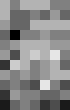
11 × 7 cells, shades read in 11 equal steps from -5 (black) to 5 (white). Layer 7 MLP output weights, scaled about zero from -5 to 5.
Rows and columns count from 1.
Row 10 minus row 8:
-4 1 -1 0 -2 -3 -2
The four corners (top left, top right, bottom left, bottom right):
2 0 -4 -4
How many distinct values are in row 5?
3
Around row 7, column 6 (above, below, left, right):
4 2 1 -1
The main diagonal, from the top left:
2 -1 -1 0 2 4 -1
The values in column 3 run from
-1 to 2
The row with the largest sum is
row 6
